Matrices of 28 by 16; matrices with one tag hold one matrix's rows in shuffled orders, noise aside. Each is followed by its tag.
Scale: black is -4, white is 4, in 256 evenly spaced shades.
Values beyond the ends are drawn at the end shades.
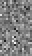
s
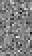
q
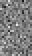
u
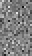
u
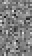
s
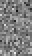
s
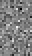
q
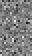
s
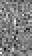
s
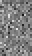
u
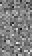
q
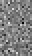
u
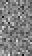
u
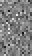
u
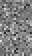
s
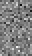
q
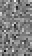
s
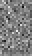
u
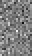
u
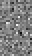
q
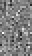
q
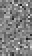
q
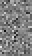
s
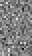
u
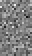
s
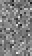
q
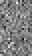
u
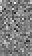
s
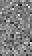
q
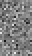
s
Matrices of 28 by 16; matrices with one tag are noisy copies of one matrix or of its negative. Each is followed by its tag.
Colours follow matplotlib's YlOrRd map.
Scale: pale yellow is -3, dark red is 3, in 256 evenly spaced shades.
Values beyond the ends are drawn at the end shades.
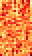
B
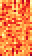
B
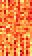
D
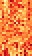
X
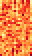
B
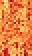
X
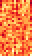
B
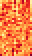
B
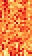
X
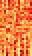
D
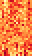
X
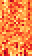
X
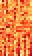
D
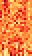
X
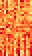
D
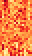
X
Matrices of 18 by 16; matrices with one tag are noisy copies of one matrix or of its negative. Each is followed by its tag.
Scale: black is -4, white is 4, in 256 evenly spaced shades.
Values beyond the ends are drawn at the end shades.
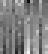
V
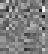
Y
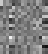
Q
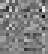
Y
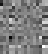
Q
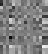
Q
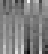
V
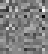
Y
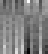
V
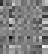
Q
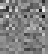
Y
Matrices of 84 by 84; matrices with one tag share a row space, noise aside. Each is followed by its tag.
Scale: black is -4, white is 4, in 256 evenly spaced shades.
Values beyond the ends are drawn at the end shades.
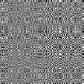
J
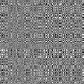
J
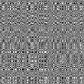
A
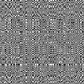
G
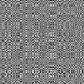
G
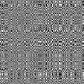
J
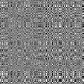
J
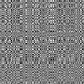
G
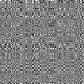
G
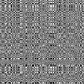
G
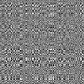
G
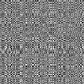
G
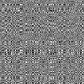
G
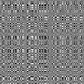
A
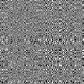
J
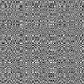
G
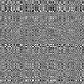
G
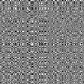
A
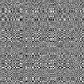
G
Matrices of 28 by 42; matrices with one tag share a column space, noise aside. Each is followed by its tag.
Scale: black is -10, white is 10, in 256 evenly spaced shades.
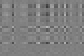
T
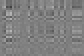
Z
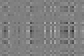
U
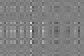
U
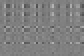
T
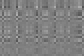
Z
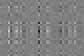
U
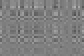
Z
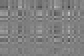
Z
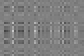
U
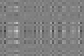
U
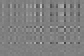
T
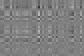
Z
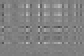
T
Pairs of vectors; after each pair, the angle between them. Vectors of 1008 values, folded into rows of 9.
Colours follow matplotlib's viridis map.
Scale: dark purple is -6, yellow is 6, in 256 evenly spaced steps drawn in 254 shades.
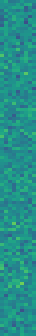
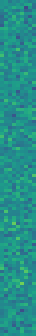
nearly parallel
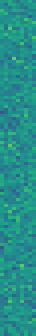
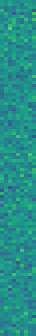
partly aligned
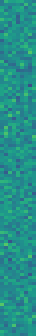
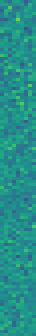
partly opposed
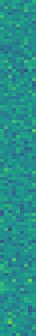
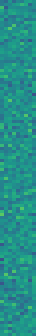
partly opposed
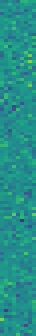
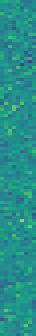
nearly opposite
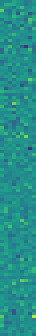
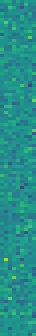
partly opposed
